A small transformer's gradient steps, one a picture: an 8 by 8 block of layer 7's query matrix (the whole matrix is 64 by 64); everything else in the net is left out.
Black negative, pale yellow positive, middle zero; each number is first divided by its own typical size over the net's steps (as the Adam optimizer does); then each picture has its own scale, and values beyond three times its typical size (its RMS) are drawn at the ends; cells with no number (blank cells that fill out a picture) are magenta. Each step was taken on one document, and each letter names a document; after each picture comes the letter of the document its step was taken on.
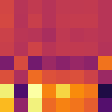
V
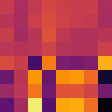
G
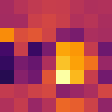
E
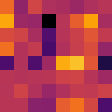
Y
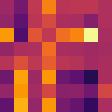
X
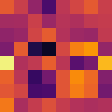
Y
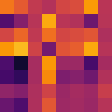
X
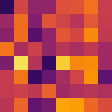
E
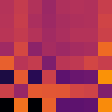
V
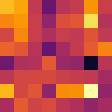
X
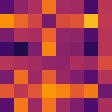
X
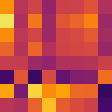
V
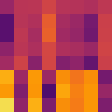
V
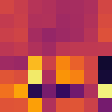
G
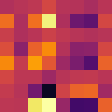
Y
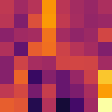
G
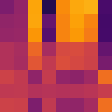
G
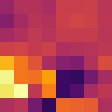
E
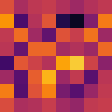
E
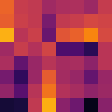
X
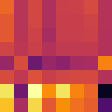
V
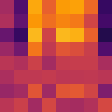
G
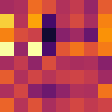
V
